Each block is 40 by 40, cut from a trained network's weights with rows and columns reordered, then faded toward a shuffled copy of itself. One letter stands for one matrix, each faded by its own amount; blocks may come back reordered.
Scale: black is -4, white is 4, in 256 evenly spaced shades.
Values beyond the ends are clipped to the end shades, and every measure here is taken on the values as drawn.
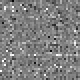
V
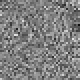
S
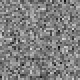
S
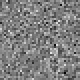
S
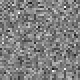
S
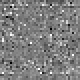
V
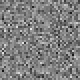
S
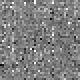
V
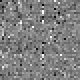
V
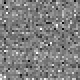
V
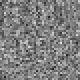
S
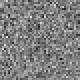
S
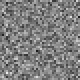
S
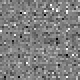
V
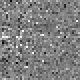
V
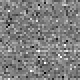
V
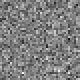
S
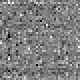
V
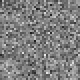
S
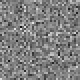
S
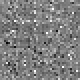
V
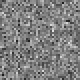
S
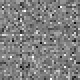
V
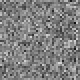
S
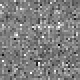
V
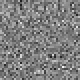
S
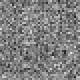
S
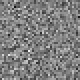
S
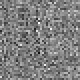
S
